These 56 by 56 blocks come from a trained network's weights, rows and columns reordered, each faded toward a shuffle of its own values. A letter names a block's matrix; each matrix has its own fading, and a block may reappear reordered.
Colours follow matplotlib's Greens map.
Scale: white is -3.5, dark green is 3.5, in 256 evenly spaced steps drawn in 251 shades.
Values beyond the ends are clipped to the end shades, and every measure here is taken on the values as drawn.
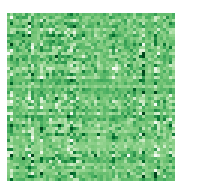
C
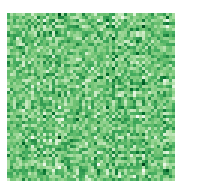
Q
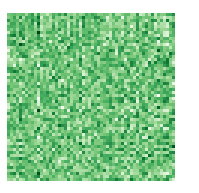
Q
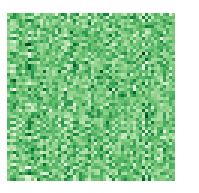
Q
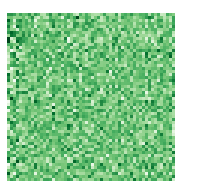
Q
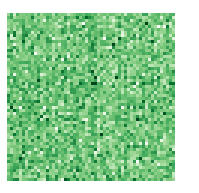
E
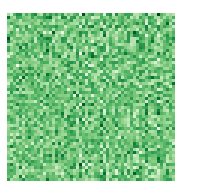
Q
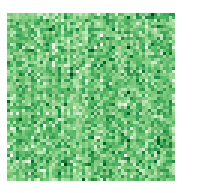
E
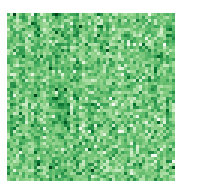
E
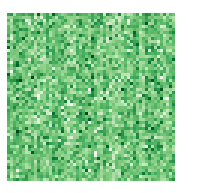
E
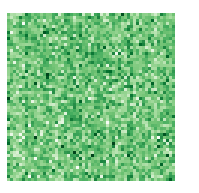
E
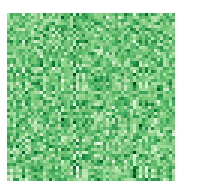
Q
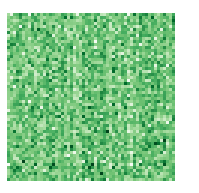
E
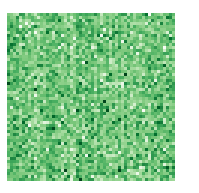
E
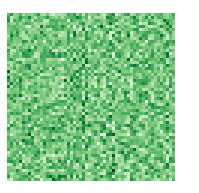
Q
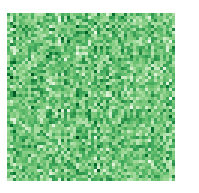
Q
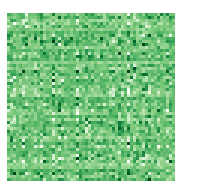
C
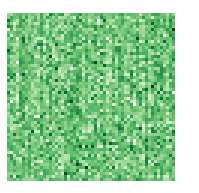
E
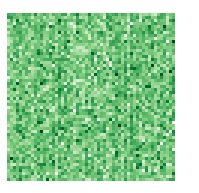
E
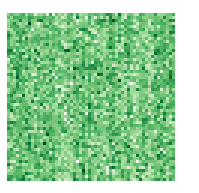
E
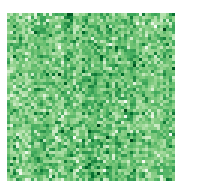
E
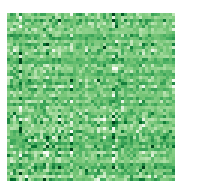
C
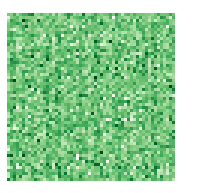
E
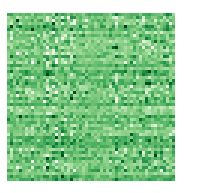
C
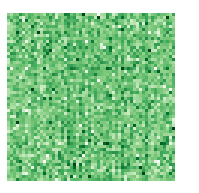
E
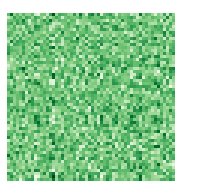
Q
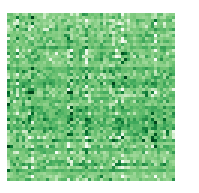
C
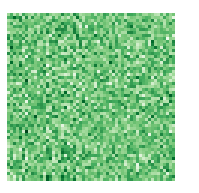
Q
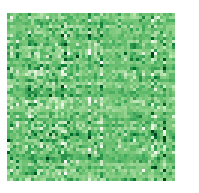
C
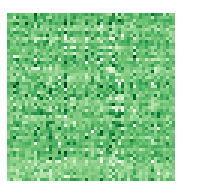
C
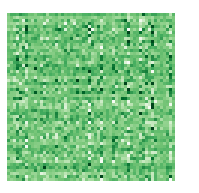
C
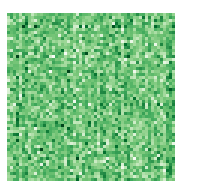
E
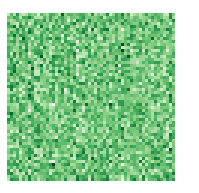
Q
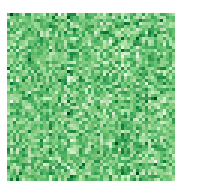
Q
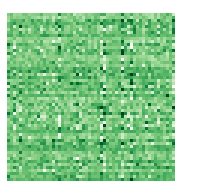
C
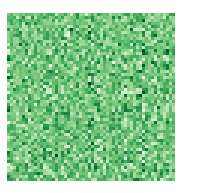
Q
